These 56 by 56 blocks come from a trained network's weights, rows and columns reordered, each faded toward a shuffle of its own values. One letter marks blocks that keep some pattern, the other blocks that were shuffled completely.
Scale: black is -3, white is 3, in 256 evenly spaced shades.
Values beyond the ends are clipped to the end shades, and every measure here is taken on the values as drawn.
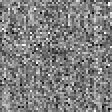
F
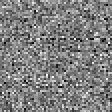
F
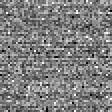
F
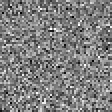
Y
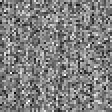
F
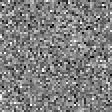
Y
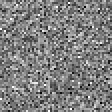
Y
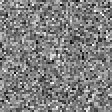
Y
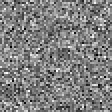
F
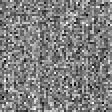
F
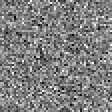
F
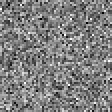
Y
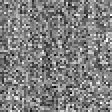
F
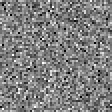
Y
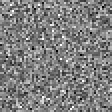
Y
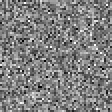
Y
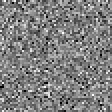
F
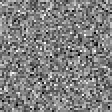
Y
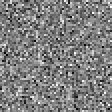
Y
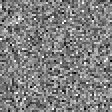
Y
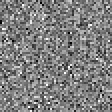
F
